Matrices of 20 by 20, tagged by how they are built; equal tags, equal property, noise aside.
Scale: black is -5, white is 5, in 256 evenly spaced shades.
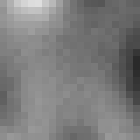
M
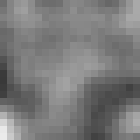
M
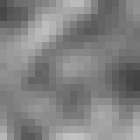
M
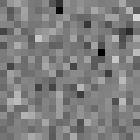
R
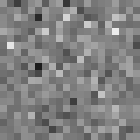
R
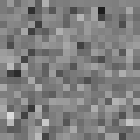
R
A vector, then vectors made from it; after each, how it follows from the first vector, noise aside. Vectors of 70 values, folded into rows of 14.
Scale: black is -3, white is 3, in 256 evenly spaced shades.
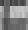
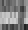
reversed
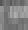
shrunk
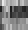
negated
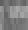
shrunk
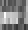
reversed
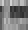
negated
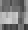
reversed
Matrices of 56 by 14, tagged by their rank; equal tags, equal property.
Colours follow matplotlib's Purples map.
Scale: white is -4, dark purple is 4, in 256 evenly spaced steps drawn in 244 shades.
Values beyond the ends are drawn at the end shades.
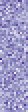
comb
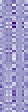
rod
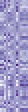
rod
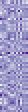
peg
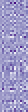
peg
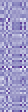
rod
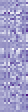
peg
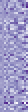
peg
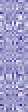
peg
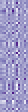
rod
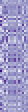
rod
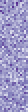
comb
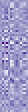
peg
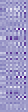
rod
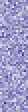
comb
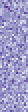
comb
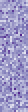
comb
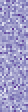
comb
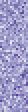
comb
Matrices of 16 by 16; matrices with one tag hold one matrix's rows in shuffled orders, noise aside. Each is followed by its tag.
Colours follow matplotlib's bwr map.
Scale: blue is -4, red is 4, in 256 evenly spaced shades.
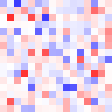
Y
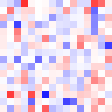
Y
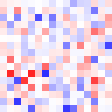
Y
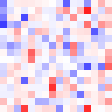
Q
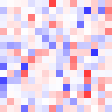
Q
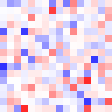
Q
